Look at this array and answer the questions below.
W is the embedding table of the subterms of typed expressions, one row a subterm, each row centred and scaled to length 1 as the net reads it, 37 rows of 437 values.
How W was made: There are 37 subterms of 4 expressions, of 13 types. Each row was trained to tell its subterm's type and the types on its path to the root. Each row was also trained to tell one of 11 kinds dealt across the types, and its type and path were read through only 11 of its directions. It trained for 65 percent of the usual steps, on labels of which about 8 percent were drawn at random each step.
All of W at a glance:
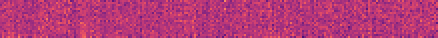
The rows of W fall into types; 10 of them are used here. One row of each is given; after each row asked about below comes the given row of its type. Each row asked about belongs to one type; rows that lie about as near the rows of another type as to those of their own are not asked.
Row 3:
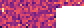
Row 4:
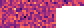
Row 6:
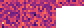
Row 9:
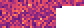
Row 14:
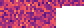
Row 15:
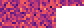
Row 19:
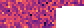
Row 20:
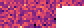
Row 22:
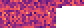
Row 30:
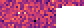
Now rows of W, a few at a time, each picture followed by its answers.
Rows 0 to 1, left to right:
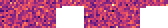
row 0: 20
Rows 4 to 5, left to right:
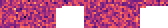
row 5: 6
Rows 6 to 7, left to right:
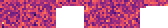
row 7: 3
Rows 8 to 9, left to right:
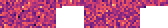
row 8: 20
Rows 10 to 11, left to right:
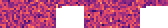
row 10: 22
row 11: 22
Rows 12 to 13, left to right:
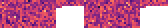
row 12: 6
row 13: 3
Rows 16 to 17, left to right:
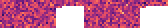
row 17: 4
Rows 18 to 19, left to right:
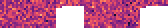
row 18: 20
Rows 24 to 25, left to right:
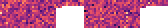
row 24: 4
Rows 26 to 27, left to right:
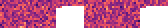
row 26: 22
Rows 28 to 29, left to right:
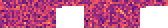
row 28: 22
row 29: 4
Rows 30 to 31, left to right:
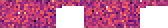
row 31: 20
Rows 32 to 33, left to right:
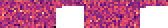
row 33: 3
